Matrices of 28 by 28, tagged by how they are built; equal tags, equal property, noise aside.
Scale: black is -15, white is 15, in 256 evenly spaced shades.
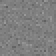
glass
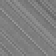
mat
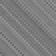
mat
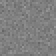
glass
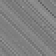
mat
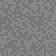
glass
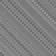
mat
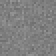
glass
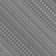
mat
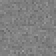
glass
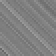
mat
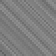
mat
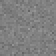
glass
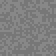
glass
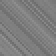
mat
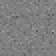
glass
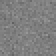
glass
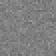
glass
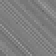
mat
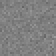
glass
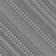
mat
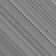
mat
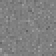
glass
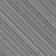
mat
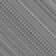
mat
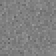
glass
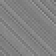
mat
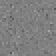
glass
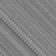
mat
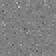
glass
